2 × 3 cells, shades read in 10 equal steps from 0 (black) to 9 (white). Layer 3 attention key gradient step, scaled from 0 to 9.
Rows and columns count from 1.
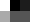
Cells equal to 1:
1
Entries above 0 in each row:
2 3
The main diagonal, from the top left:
9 3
